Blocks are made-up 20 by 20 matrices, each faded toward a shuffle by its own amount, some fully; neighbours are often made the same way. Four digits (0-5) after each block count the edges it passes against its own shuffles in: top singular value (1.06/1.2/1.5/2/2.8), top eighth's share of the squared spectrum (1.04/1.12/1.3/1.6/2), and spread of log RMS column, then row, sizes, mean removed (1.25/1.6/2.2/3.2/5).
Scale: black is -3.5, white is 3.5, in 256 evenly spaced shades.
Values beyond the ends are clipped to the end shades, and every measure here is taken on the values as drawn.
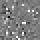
1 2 1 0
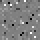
0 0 0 0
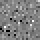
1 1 0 0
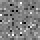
1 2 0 0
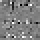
2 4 1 2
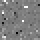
1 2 0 0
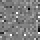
2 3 1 1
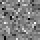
0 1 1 0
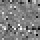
2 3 0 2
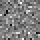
0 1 0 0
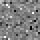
0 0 0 0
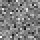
0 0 0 0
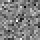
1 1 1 0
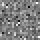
0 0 0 0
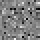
3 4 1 2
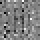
3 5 2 0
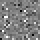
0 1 0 0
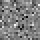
1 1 0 0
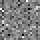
2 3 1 0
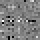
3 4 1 2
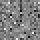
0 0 0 0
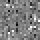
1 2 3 0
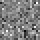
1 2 0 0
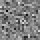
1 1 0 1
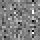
2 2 2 0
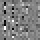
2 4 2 0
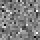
1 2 1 0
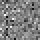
1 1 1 0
